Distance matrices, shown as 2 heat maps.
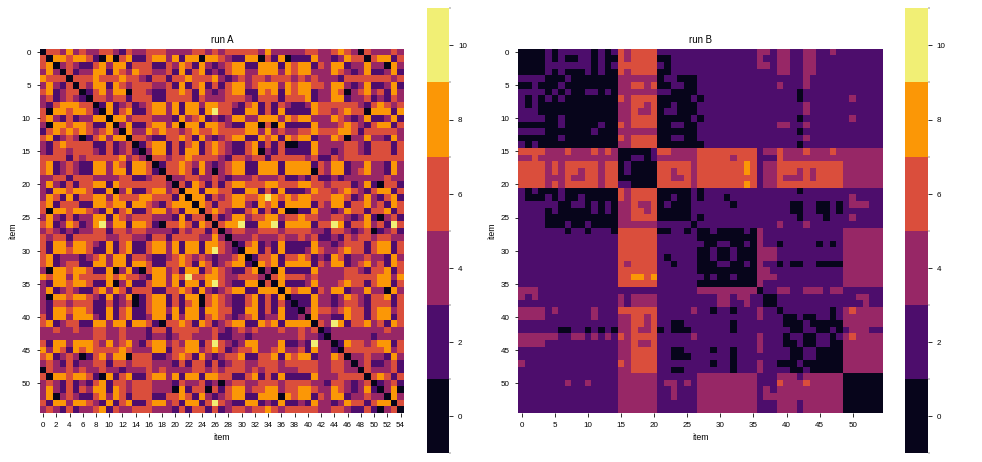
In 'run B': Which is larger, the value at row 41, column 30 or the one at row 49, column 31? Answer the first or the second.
the second
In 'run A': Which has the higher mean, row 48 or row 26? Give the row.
26
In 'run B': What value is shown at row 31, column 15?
6
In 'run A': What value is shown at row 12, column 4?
8
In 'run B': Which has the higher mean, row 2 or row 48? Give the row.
2
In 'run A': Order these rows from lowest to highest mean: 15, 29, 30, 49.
15, 29, 49, 30
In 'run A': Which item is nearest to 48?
0
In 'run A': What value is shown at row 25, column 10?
2
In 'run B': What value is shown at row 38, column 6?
2
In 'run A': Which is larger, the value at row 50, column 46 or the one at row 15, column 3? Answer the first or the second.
the second
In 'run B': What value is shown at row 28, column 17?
6
